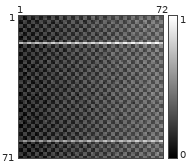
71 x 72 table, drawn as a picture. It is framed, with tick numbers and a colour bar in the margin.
On average the colour sits 30% of the way up the scale. The field climbs toward the right. Rows 14 and 63 stand out from the rest.
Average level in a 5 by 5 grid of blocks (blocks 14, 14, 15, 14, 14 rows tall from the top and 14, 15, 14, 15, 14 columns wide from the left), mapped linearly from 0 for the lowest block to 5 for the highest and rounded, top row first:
12345 / 01234 / 01234 / 01234 / 01234
